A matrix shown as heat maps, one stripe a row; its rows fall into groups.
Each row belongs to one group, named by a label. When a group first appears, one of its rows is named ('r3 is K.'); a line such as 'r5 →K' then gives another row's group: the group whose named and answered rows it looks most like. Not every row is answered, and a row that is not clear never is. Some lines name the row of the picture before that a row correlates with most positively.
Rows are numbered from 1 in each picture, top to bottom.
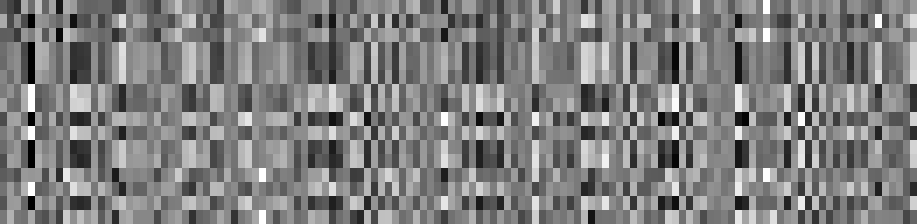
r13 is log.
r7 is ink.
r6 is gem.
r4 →gem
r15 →gem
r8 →ink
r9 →gem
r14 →ink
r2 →gem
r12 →gem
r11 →gem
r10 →ink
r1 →log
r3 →log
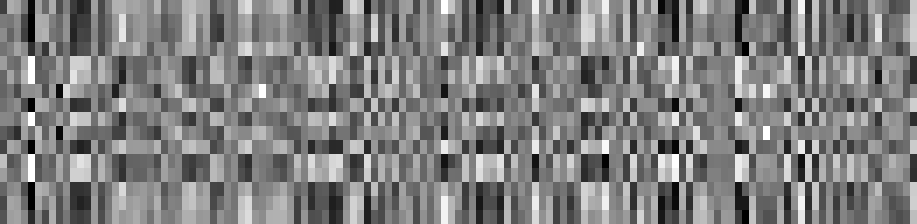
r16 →gem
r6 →ink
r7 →log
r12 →ink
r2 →gem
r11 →gem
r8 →gem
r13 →ink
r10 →log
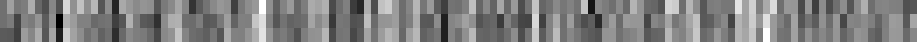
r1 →log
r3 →log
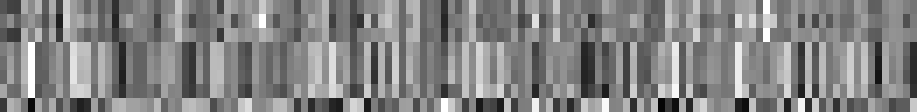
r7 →ink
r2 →log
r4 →ink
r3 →log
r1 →log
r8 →gem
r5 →ink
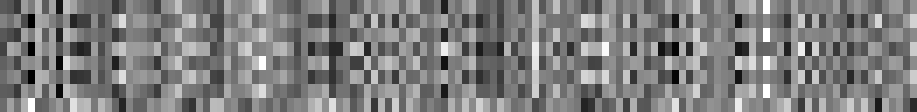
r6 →gem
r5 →log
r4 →gem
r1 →log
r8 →ink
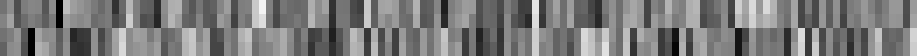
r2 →log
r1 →log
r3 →gem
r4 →gem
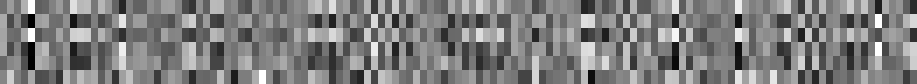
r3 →ink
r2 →gem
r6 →log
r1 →ink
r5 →gem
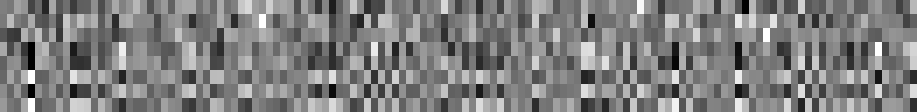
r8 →ink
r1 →gem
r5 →gem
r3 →log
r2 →log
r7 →gem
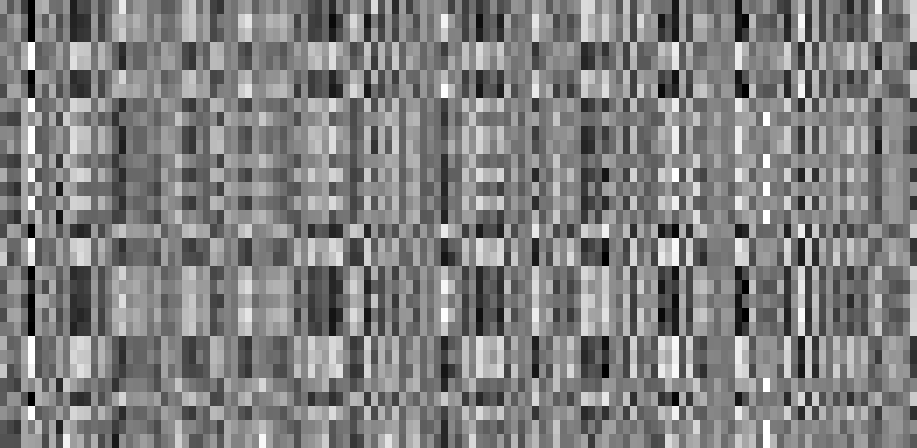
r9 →log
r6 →gem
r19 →ink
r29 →gem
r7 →gem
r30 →ink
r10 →ink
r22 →gem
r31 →log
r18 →ink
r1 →gem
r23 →gem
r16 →log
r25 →ink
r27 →ink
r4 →ink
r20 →gem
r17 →gem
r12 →log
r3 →gem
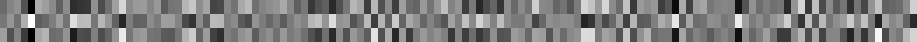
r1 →gem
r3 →gem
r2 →ink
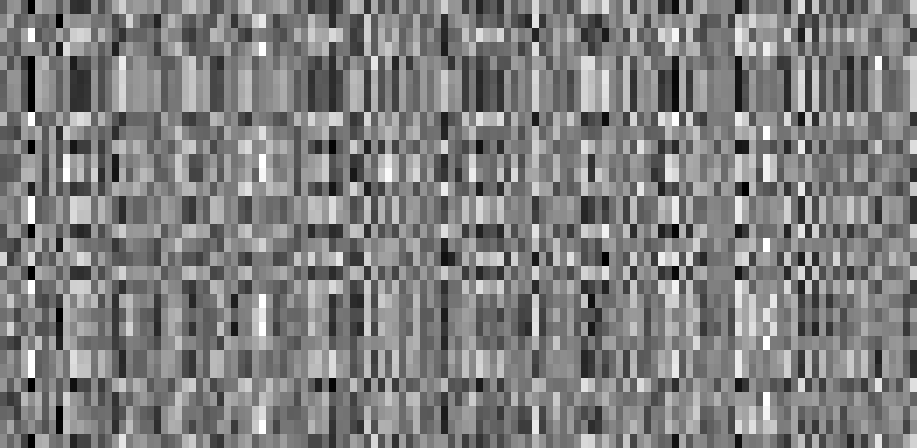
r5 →gem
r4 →log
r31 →log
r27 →ink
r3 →ink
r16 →ink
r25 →log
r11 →gem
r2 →log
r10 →log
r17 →gem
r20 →gem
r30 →log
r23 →log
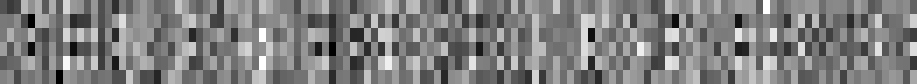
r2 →gem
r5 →log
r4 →gem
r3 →log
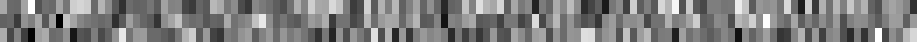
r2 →log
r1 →ink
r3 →gem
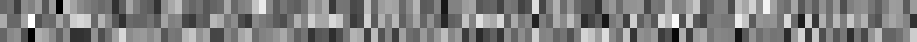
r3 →gem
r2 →ink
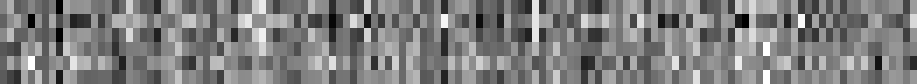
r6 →log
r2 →gem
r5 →ink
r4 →log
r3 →log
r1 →log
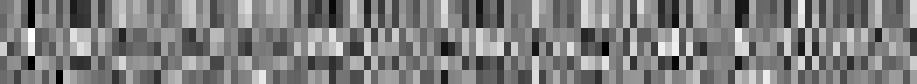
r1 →gem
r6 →log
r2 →gem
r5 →gem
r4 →ink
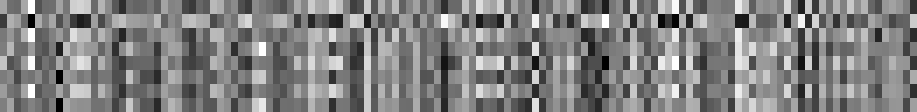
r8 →log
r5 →ink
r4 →log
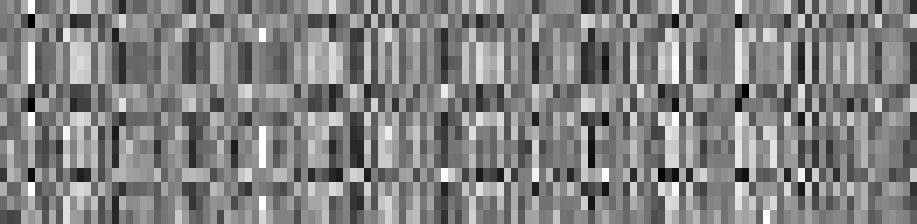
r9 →ink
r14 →ink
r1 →ink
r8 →gem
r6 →ink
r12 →log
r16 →log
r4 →ink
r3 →log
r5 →ink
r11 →log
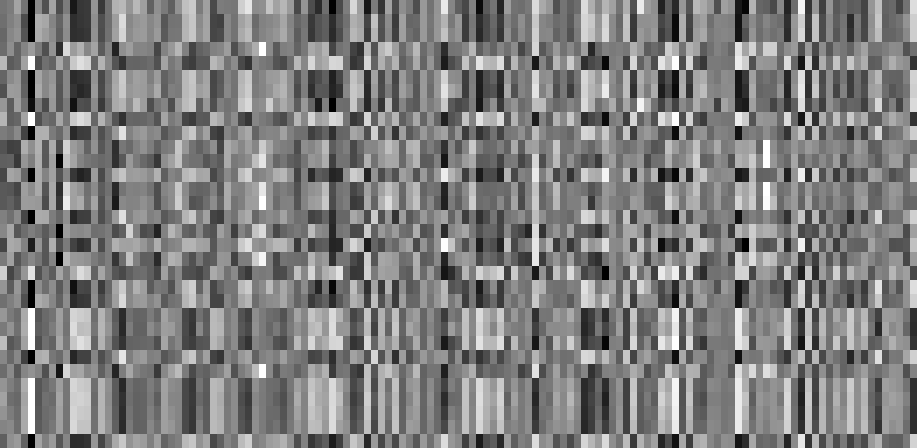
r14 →log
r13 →gem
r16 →gem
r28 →ink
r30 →ink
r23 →ink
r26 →gem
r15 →log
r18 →gem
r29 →ink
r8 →gem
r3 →gem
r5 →ink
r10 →gem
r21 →gem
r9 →ink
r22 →gem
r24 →ink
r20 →ink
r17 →log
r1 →gem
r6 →gem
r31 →ink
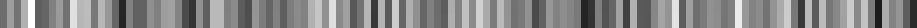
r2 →ink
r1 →ink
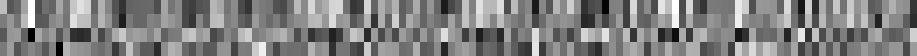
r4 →log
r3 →gem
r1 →ink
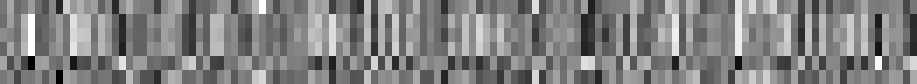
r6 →log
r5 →gem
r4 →ink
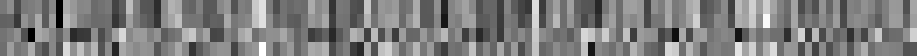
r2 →log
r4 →log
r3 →gem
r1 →log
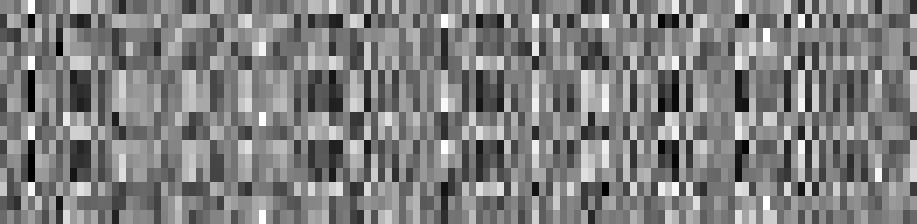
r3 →log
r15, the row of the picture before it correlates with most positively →2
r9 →log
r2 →gem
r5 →ink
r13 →gem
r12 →gem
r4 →log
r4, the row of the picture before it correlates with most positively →1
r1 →ink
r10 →ink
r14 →ink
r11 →gem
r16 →log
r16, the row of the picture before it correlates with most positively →4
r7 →gem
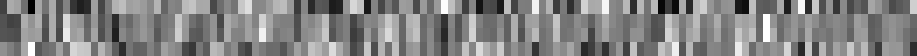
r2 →log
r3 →log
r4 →ink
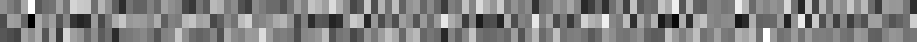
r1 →ink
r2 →gem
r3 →log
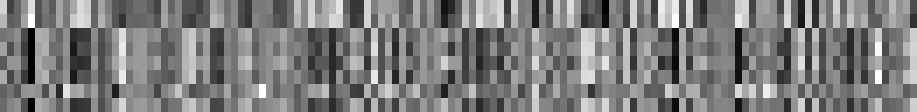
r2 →ink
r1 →ink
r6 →gem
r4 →gem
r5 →gem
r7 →log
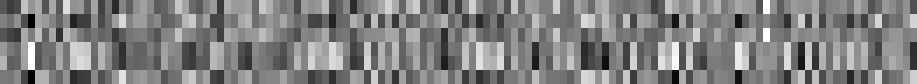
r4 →ink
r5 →ink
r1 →log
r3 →log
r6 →gem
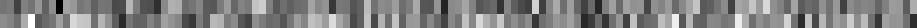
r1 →log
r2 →ink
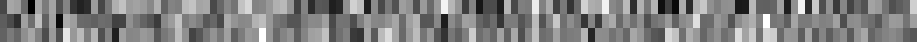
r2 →log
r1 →gem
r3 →log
